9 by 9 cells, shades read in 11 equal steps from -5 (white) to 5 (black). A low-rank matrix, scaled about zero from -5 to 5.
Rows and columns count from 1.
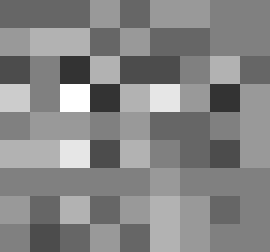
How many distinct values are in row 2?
4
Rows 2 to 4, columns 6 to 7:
1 1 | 2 0 | -4 -1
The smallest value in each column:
-3 -2 -5 -2 -2 -4 -1 -2 -1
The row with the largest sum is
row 3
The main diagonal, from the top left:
1 -2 3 3 -1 0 0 1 0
